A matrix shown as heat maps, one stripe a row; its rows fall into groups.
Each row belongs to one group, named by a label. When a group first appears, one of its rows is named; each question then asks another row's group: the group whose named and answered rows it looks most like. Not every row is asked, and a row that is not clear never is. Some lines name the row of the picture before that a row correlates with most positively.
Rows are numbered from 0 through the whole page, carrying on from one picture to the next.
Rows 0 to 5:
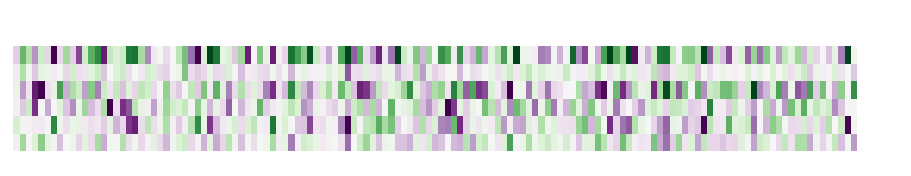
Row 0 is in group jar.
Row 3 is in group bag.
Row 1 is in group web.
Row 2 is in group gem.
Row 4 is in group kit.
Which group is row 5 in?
web
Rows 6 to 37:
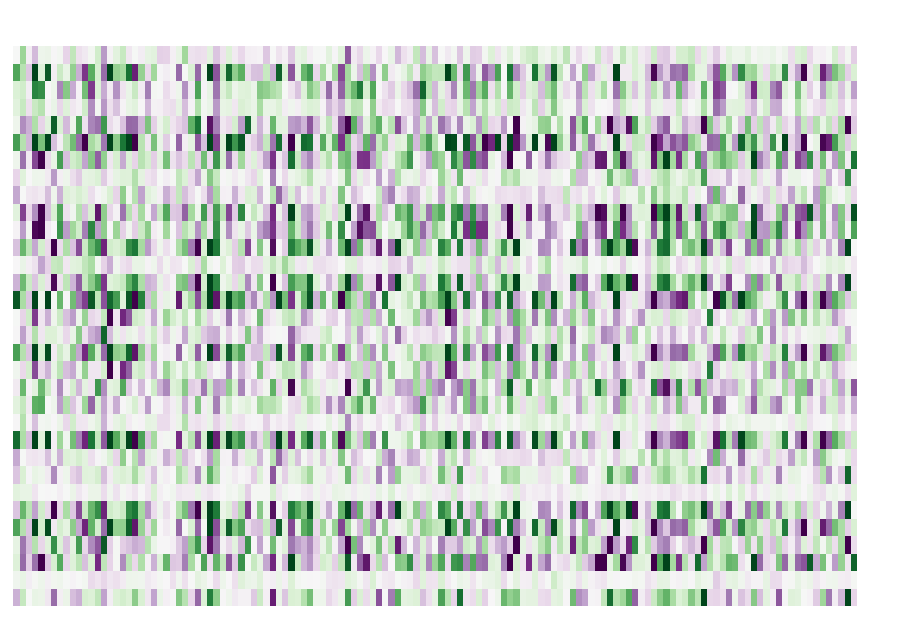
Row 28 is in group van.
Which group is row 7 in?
van
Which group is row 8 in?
web
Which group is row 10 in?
kit
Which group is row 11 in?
van
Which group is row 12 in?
gem
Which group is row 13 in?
jar
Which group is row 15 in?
gem
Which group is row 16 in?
gem
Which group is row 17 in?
jar
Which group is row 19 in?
jar
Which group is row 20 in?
van
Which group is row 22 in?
kit
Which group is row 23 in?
van
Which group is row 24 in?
bag
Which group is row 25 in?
web
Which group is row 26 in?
web
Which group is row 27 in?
web
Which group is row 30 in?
jar
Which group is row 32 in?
jar
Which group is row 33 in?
van
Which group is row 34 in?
kit
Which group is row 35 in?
gem
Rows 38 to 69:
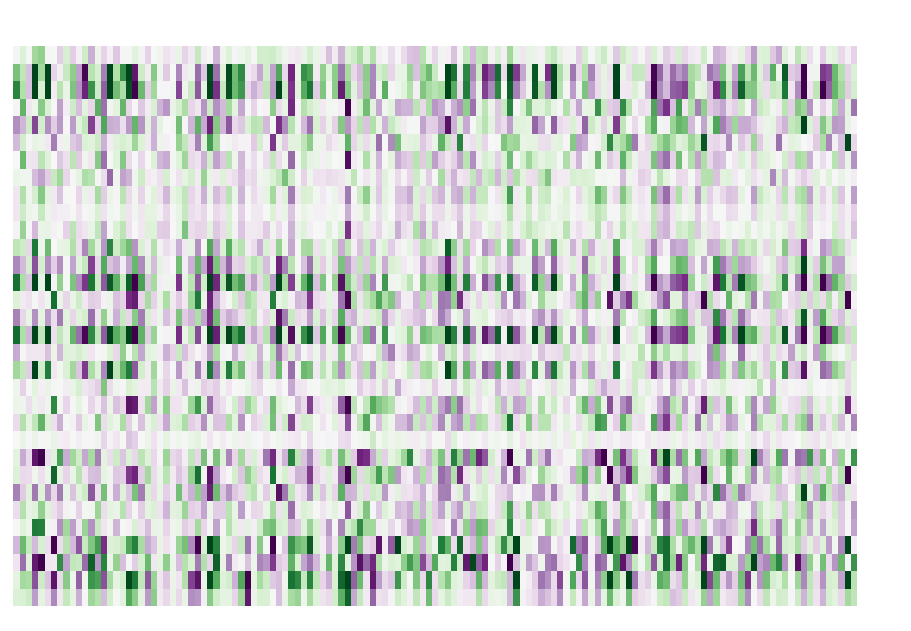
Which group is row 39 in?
van
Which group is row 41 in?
web
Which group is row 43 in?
jar
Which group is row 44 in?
web
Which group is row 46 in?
web
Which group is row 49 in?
van
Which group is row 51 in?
van
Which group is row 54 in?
van
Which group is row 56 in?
van
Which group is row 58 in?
kit
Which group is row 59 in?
web
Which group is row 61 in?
gem
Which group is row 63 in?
bag
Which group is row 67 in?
gem
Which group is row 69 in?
jar
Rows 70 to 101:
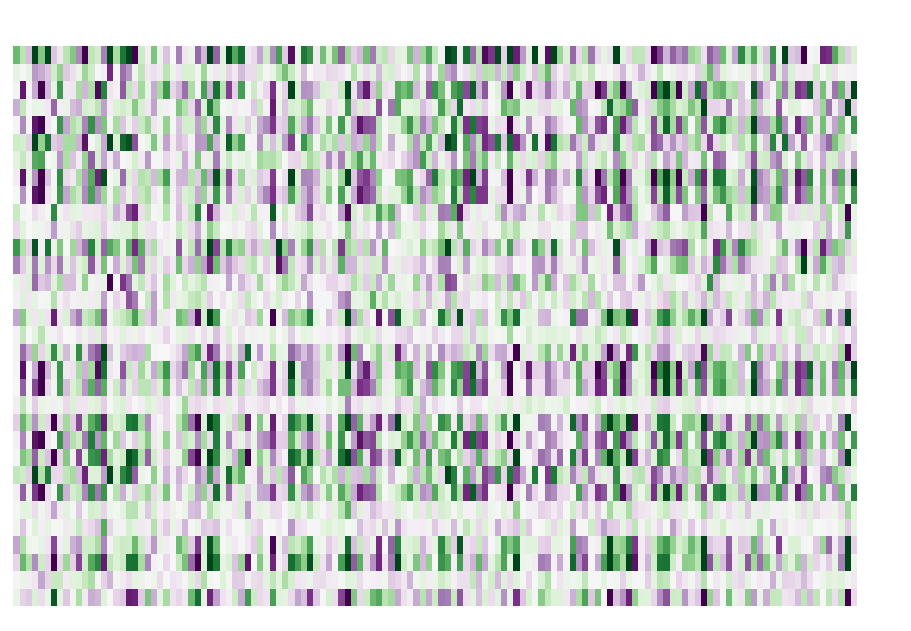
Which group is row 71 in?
bag
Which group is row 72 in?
gem
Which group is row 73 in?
jar
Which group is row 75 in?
van
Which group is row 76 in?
web
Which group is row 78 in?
gem
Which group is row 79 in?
kit
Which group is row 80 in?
jar
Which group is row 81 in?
van
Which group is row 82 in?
bag
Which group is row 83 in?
bag
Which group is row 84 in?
kit
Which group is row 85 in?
jar
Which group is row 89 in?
gem
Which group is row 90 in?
web
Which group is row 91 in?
jar
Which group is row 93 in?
jar
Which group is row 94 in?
van
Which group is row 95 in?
gem
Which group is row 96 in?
jar
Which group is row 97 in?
kit
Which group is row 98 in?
jar
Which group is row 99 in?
jar
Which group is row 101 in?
kit
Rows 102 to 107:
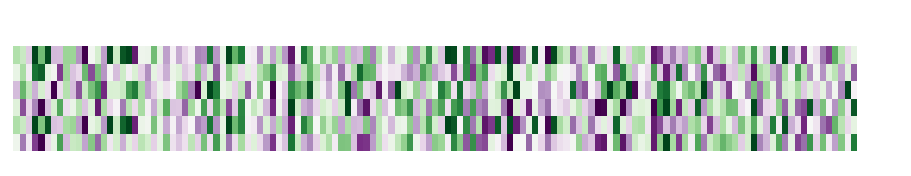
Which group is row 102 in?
van
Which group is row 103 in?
web
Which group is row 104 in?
jar
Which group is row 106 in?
van
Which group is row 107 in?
gem
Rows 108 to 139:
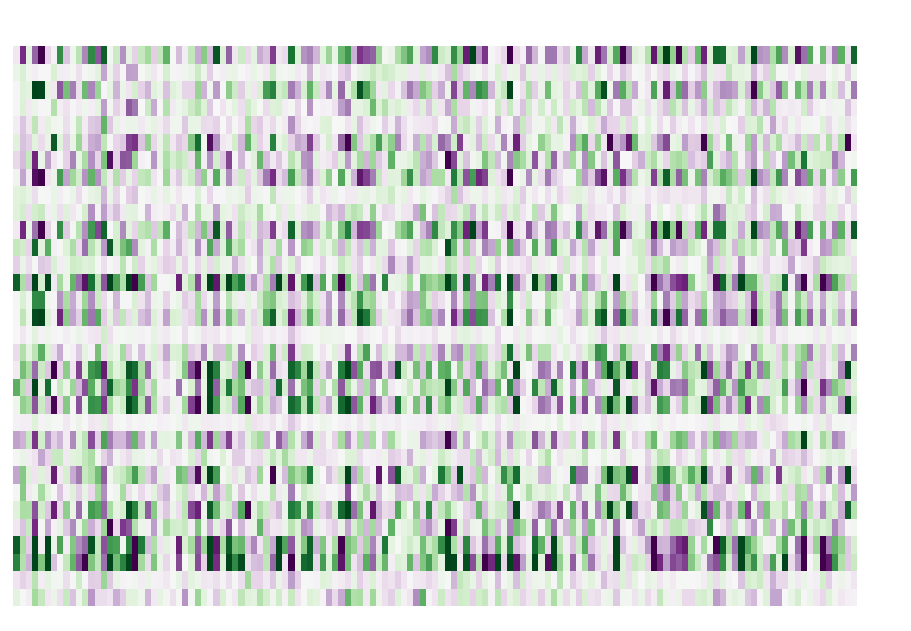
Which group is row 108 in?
gem
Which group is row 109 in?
kit
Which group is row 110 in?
web
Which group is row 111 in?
kit
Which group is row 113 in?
kit
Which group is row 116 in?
kit
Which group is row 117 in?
web
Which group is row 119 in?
van
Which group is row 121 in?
van
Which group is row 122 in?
web
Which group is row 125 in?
web
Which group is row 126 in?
jar
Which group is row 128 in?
jar
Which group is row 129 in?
kit
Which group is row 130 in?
bag
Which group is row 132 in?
jar
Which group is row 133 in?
web
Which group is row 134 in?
jar
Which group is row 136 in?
van
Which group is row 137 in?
van
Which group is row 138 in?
kit
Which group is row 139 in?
web
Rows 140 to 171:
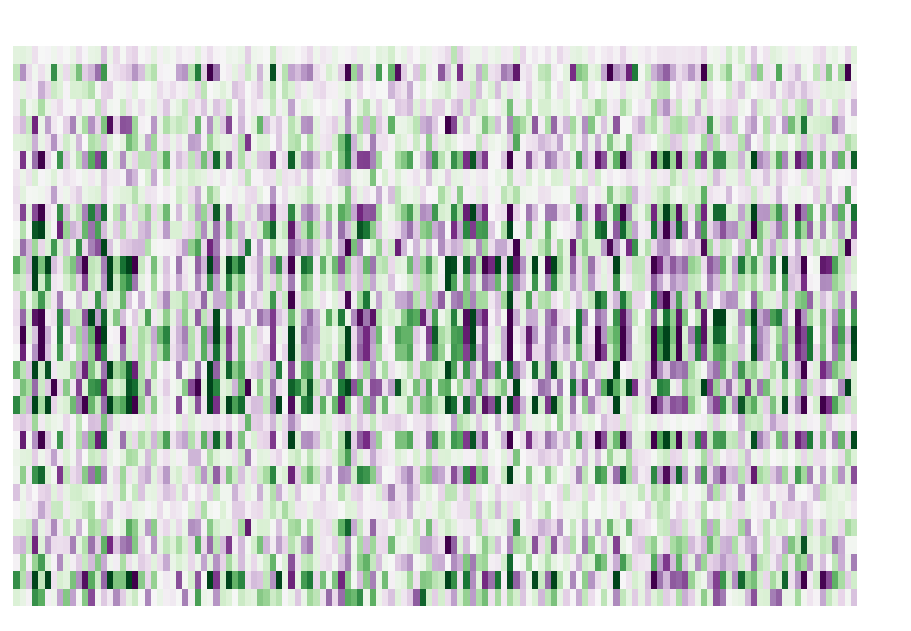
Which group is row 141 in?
kit
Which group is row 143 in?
web
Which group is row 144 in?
bag
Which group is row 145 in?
jar
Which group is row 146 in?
gem
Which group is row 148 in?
jar
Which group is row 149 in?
gem
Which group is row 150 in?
web
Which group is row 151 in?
kit
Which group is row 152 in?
van
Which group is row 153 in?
van
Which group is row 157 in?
gem
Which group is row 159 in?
jar
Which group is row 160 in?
van
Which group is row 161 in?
kit
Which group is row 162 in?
gem
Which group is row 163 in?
jar
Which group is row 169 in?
web
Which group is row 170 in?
van
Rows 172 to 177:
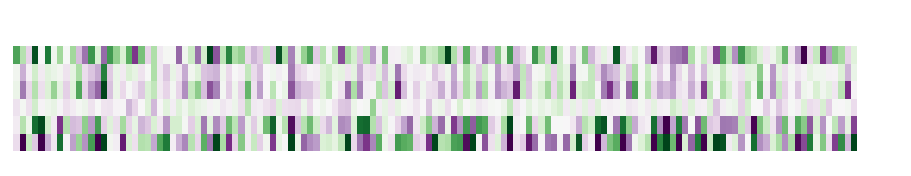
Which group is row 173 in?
kit
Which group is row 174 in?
kit
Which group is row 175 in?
kit
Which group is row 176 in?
web
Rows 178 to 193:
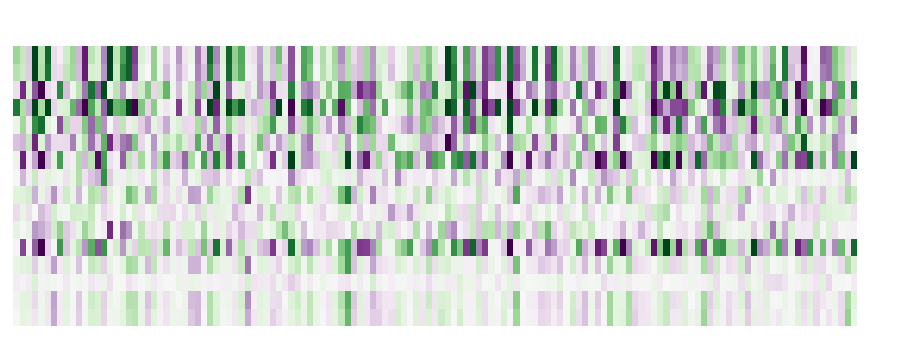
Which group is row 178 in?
van
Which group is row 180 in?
gem
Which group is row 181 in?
van
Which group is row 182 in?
web
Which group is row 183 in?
bag
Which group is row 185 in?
kit
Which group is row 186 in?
jar
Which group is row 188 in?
bag
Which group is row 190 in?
jar
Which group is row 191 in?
kit
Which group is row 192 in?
jar
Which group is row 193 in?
jar
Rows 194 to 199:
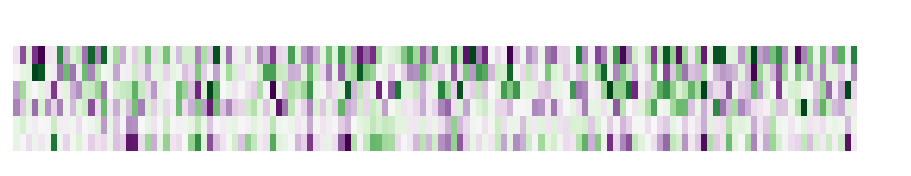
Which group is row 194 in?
gem
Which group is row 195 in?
web
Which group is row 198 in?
kit
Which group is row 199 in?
kit
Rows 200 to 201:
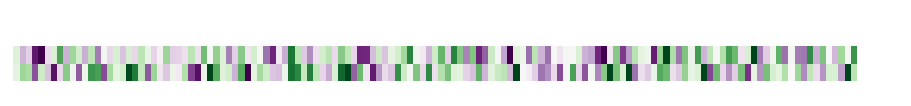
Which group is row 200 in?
gem
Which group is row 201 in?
jar
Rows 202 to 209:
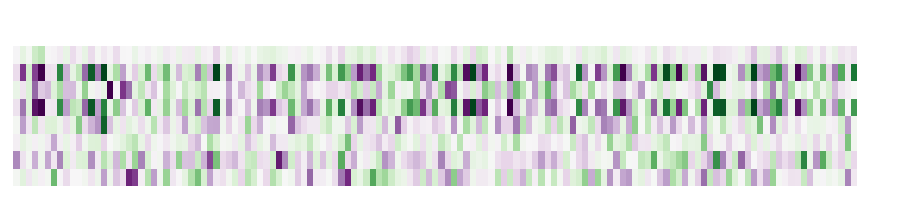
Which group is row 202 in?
web
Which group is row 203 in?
gem
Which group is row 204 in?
bag
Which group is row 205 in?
gem
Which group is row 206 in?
kit
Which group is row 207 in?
jar
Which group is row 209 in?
kit
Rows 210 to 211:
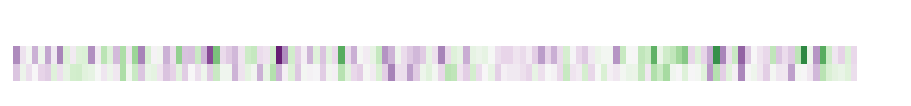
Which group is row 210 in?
bag
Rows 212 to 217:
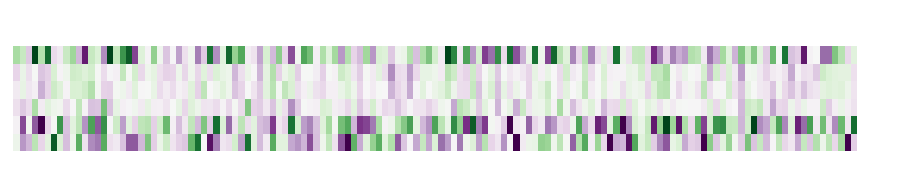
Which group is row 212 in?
van
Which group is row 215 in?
kit
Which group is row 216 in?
gem
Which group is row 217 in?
kit
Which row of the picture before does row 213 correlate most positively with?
211
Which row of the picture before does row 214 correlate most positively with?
211
